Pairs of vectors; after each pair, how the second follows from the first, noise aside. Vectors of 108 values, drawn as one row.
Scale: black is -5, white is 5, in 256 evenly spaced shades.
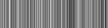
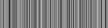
sign-scrambled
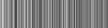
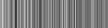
copied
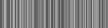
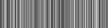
copied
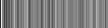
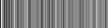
copied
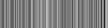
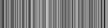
copied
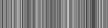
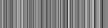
sign-scrambled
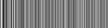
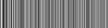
copied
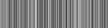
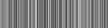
copied
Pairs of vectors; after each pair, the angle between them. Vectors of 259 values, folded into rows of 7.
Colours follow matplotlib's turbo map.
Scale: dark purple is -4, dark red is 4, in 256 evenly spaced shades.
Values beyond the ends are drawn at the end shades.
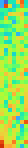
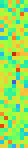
orthogonal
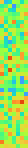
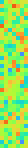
partly opposed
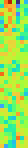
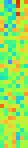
nearly opposite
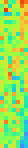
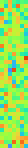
orthogonal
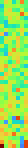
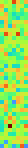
partly opposed
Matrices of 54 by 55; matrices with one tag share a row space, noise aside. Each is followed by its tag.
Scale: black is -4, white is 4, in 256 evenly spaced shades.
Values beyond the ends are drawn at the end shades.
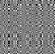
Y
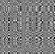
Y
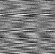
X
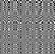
Y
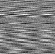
X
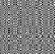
Y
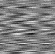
X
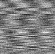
X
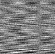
X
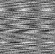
X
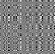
Y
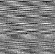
X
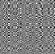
Y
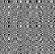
Y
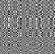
Y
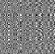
Y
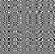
Y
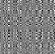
Y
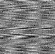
X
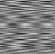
X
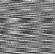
X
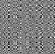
Y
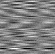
X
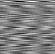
X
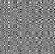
Y
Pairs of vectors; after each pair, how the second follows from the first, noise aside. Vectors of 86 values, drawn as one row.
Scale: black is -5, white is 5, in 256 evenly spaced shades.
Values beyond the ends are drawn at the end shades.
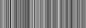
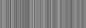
shrunk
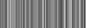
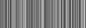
sign-scrambled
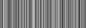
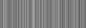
shrunk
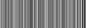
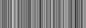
shuffled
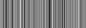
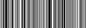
scaled up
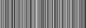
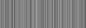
shrunk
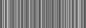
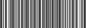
scaled up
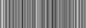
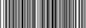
scaled up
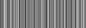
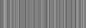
shrunk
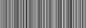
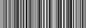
scaled up
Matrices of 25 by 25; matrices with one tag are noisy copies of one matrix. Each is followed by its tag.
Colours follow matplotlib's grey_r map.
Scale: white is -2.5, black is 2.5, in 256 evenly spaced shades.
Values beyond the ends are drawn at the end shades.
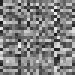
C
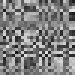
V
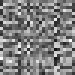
C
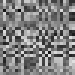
V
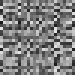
C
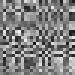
V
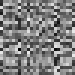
C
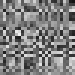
V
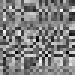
V
